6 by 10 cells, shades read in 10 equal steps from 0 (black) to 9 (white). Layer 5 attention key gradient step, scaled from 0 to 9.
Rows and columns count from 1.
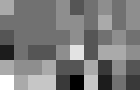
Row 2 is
4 4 4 4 5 5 4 6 4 5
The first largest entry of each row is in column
1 8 6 6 1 1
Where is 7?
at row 6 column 3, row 6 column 4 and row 6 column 7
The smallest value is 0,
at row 6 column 6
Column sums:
29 27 27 28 24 24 27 24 28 24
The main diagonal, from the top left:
6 4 4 3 3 0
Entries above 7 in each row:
0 0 0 1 0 1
